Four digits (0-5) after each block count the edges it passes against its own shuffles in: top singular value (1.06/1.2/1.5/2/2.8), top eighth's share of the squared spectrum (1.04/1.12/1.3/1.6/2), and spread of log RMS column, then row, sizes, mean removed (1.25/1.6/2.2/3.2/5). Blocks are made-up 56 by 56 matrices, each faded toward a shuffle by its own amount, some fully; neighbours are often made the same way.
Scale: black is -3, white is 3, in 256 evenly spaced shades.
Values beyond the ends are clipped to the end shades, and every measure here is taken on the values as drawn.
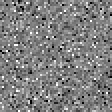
2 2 0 0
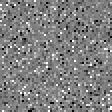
0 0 0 0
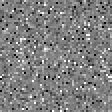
0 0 0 0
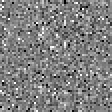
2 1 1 0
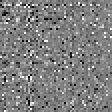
3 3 2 2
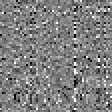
4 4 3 2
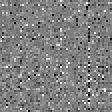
3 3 2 1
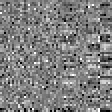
4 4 2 2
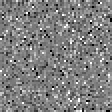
2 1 0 0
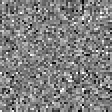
3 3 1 1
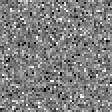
0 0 0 0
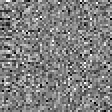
4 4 2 2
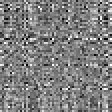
4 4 2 3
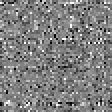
3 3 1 2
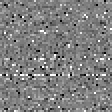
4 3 0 2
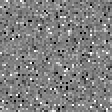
0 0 0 0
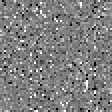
1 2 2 0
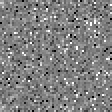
0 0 0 0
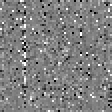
2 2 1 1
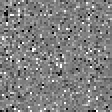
1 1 1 0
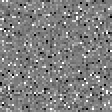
1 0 0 0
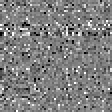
4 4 1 2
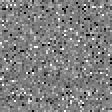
1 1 0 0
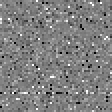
3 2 0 1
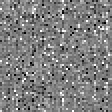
3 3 2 1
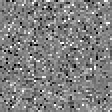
2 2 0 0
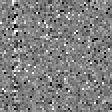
3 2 1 0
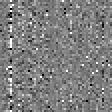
3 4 3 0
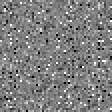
2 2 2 0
